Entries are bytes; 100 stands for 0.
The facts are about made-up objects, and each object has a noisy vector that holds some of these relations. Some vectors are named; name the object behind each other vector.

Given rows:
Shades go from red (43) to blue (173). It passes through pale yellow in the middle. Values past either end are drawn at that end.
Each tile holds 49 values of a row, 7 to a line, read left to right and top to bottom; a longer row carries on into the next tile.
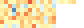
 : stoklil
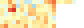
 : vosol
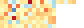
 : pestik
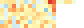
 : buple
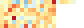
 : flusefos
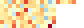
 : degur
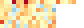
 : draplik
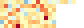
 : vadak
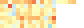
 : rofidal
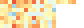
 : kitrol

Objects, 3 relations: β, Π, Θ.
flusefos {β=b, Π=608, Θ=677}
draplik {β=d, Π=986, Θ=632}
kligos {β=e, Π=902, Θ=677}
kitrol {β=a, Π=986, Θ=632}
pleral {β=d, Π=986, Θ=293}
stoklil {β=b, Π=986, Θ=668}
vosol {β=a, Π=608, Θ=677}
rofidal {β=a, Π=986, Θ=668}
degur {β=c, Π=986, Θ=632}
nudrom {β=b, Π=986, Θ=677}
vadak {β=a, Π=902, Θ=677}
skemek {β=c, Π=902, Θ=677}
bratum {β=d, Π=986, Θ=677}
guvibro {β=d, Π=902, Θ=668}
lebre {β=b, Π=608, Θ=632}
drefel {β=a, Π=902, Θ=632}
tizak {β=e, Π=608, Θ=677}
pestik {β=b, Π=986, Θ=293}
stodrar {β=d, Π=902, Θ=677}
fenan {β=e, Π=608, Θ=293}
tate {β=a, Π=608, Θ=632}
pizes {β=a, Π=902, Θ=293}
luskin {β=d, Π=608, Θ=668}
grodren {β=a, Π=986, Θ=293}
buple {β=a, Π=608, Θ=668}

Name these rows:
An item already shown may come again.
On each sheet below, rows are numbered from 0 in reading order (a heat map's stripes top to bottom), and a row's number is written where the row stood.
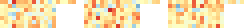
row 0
kitrol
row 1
nudrom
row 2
guvibro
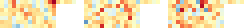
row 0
luskin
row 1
pizes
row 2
drefel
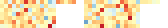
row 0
degur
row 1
pizes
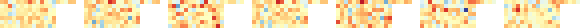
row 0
grodren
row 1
pleral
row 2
stodrar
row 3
pleral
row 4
bratum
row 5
lebre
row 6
tate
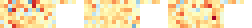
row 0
drefel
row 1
grodren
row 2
kligos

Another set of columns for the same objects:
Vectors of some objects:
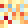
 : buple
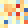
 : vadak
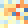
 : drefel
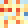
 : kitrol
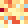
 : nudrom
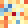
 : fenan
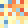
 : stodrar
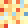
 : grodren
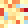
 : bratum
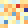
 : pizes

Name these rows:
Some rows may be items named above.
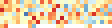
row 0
grodren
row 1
luskin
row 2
tate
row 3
kligos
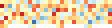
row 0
vosol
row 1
skemek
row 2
kitrol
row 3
skemek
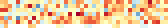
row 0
degur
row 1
vosol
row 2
flusefos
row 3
lebre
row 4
rofidal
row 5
stoklil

